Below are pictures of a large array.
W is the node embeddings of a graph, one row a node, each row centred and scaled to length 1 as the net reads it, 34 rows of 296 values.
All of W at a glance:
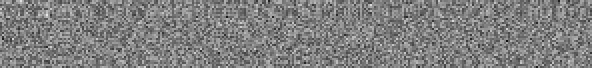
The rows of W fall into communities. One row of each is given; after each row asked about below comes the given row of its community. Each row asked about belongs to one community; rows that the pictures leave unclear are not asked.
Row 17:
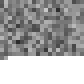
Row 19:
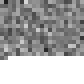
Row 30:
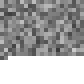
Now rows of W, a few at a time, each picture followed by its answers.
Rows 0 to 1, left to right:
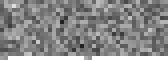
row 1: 30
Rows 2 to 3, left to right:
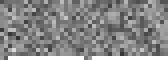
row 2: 19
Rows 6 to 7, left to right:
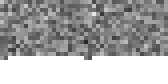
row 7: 17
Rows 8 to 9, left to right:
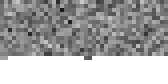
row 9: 17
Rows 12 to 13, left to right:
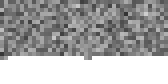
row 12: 17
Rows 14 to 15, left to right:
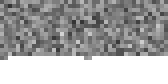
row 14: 30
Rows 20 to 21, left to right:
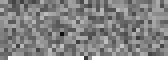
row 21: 19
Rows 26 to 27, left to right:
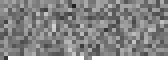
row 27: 30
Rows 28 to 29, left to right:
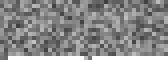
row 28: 17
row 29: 17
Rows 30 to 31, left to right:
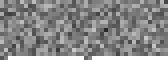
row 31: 30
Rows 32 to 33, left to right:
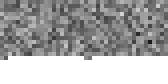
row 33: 19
